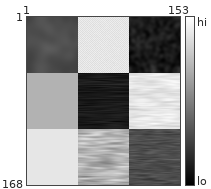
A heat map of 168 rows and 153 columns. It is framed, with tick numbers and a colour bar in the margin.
It is made of 3 by 3 panels. Panel 1,1: low, smooth, faint in contrast. Panel 1,2: very high, checkered, faint in contrast. Panel 1,3: very low, blotchy, faint in contrast. Panel 2,1: high, flat. Panel 2,2: very low, streaked across, faint in contrast. Panel 2,3: very high, streaked across, faint in contrast. Panel 3,1: very high, flat. Panel 3,2: high, streaked across. Panel 3,3: low, streaked across, faint in contrast.
